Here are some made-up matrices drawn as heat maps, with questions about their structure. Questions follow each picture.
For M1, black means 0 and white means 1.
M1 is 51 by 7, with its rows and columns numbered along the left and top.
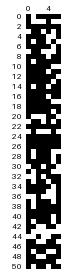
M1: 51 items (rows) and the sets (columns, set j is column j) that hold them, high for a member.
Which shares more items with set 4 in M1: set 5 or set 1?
set 1
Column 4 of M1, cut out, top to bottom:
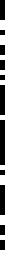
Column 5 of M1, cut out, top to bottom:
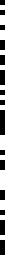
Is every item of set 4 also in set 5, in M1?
no
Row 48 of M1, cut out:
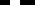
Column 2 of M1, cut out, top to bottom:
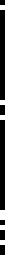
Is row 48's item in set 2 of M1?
yes
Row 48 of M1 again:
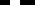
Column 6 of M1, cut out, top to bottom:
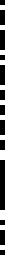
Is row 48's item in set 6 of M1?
no
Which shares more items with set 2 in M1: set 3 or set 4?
set 3
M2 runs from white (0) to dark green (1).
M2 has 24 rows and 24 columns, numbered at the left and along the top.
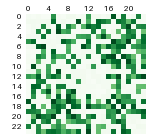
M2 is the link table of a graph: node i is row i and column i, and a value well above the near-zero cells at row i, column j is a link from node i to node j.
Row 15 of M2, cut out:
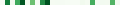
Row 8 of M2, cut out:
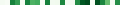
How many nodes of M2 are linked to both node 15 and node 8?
3
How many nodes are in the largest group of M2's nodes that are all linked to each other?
6
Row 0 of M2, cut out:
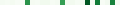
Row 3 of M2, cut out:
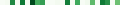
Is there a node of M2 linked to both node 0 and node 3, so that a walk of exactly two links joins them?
no
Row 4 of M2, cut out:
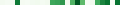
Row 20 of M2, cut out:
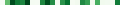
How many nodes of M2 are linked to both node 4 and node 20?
6
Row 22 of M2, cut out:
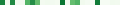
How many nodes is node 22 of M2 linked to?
9
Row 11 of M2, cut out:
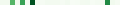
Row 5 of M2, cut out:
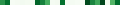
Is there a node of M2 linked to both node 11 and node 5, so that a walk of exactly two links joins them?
no
